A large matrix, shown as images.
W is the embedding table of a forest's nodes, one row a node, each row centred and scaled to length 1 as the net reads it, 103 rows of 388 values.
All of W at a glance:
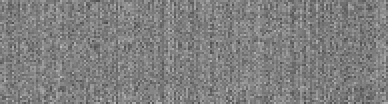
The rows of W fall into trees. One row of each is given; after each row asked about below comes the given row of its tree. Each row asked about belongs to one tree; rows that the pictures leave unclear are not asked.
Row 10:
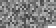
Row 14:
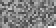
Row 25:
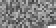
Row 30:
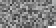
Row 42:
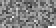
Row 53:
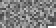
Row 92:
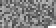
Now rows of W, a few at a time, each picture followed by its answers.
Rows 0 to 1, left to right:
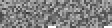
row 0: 53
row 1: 14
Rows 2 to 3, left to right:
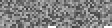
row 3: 14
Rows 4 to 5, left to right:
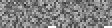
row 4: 92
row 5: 92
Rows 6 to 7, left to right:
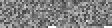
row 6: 42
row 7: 92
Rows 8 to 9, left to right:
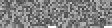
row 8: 92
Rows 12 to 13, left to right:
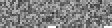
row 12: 30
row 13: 14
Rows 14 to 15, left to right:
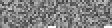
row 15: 92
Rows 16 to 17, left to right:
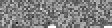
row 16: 92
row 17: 92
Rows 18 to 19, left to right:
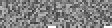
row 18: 10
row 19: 53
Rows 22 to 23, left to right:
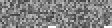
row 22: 30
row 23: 30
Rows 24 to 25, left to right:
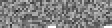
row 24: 10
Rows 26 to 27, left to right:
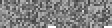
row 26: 10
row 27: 30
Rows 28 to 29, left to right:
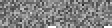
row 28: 25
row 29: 42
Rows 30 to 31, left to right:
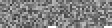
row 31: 92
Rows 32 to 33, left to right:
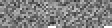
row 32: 25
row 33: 14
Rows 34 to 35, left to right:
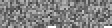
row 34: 25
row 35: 30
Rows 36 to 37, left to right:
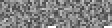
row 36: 53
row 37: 14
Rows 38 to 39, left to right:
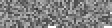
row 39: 30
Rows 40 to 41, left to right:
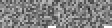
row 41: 10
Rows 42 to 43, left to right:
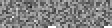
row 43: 42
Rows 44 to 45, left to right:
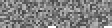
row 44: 42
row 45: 14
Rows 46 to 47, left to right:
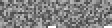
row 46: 14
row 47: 14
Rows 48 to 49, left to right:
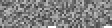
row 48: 14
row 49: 25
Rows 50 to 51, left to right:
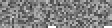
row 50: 42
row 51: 14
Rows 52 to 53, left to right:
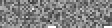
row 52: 10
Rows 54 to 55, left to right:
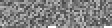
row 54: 14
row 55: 92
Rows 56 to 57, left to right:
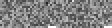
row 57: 30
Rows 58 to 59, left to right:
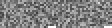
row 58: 53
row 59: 92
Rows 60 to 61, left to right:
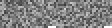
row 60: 92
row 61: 14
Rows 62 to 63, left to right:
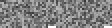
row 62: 53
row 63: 10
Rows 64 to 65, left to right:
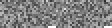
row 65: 14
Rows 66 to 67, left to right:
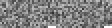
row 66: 30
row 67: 53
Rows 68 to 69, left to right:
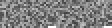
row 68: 53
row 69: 92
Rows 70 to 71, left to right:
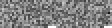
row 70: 92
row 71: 30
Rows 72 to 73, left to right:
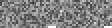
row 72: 10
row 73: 14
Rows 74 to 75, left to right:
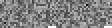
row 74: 30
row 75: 92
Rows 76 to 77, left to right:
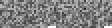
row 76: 14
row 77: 53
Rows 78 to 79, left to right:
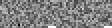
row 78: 10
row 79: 30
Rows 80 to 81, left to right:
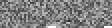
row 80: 10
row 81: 42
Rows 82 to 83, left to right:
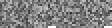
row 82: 30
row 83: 14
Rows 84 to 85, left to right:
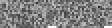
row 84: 30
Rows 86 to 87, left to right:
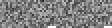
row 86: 25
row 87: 30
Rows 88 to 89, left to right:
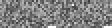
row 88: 25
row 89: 25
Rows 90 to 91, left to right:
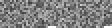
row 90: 25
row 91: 53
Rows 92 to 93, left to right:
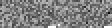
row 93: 14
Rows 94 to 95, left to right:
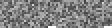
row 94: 42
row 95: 53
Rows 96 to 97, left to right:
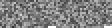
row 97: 92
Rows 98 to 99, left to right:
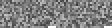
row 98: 92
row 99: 92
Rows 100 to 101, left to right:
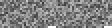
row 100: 25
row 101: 14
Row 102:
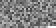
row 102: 92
